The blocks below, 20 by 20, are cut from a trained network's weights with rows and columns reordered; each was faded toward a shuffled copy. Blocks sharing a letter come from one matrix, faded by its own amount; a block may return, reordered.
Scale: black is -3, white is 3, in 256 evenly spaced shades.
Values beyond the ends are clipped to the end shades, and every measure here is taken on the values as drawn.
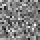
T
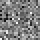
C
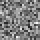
T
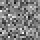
T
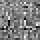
C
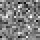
C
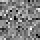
C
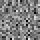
C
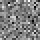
C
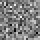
C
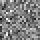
T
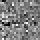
C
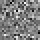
C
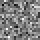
T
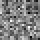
C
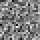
T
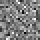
C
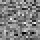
C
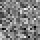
C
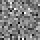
C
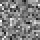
C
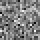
T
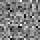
C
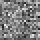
C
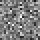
T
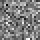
T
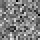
T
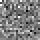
C
